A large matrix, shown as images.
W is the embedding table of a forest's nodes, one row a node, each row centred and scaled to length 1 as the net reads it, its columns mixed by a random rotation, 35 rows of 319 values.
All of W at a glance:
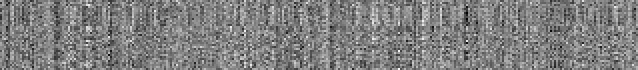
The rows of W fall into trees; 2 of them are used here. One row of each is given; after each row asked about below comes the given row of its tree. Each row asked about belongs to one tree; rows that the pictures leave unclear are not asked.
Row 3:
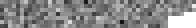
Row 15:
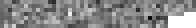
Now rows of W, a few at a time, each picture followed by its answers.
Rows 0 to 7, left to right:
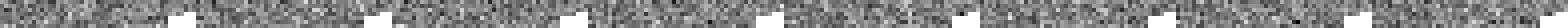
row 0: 15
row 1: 3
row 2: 15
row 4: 3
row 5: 3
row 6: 3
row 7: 3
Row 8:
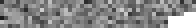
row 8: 3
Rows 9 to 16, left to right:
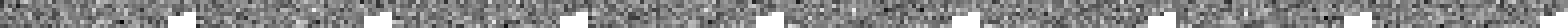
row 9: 3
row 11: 3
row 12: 3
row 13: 15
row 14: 15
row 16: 3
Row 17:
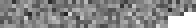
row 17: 15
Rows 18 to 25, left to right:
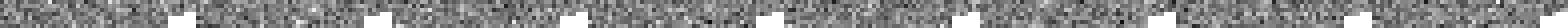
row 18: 3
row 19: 3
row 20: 15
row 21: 3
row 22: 15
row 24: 15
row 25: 3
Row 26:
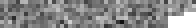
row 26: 3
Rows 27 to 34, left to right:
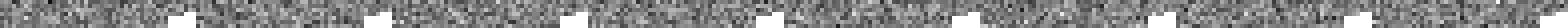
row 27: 15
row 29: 3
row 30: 15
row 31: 15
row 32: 15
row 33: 15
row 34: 3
